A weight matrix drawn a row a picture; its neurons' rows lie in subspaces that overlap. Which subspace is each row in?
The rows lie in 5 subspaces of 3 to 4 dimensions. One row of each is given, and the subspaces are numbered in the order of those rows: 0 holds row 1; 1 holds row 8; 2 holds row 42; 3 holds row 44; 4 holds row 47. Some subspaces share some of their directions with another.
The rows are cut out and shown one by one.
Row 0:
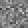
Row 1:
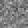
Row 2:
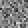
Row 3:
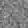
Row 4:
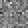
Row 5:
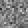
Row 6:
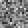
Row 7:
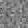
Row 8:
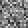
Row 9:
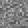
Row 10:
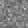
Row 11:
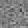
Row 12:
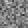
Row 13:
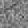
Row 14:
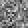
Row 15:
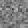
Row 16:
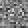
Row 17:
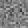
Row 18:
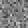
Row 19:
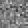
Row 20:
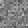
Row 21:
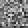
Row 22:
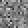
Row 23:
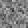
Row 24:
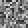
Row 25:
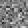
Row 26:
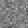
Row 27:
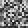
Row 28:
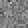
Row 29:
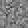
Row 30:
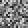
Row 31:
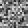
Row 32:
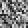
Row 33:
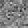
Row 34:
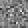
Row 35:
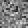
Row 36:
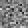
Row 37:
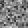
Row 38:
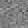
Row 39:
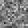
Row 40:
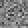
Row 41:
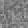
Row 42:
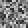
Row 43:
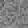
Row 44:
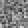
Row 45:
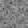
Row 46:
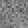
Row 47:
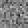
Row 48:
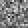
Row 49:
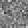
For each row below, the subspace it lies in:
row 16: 0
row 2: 1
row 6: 1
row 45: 0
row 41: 3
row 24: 2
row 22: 0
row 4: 2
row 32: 2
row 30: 0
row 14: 4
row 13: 3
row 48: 3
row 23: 2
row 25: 4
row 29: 2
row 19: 4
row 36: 3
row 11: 3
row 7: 1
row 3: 1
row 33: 4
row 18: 1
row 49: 2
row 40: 4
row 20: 0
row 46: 4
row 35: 4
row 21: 3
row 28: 2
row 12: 4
